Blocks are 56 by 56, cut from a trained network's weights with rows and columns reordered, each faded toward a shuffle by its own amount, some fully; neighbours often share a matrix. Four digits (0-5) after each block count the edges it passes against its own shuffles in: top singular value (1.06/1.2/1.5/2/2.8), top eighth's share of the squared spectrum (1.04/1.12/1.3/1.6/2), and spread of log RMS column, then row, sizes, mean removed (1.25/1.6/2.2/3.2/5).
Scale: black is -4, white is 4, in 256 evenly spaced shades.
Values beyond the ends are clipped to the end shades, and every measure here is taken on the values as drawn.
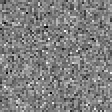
1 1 0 0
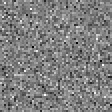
0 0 0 0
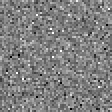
0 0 0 0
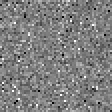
0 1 0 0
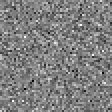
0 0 0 0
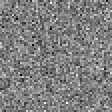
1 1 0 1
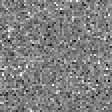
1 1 0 0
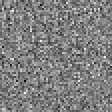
2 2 0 0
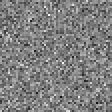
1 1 0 0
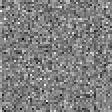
1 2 0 1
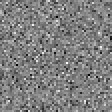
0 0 0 0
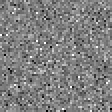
0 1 0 0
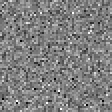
0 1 0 0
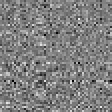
4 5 2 3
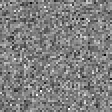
1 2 0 1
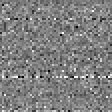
3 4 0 2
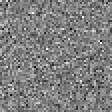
2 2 1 1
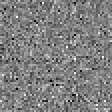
2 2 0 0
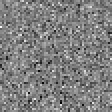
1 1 0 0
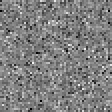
0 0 0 1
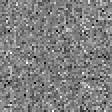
0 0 1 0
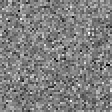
2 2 0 0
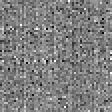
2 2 0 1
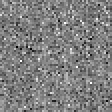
1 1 0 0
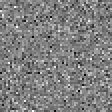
0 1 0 1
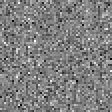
0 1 0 0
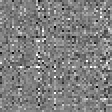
3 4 3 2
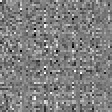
3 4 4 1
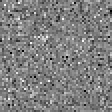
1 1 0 0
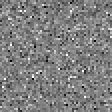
0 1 1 0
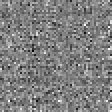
2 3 3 1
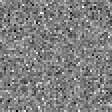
0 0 0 0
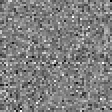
2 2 1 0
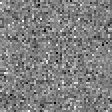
1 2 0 0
